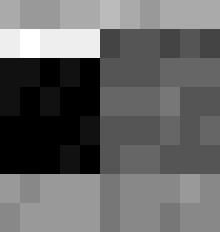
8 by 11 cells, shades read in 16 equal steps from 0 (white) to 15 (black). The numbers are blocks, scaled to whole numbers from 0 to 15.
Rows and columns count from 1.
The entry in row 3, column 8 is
10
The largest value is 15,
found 13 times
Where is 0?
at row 2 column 2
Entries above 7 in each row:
0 6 11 11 11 11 1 2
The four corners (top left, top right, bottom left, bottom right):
5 5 7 7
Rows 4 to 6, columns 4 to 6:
15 15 9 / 15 14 10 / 14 15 10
